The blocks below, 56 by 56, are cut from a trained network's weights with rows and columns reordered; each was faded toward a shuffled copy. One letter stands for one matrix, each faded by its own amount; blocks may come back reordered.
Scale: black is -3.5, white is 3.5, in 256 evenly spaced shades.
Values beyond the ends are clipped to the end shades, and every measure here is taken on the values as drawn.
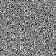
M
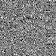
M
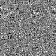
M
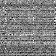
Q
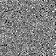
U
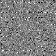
U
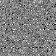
U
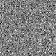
M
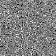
U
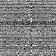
Q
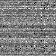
Q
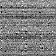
Q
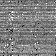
Q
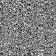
M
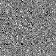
U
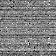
Q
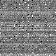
Q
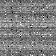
Q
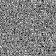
M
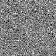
M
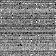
Q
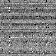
Q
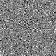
M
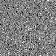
M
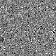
U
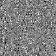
U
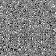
M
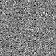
M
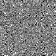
U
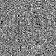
M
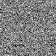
M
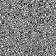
M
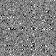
U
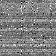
Q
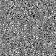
M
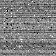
Q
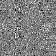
U
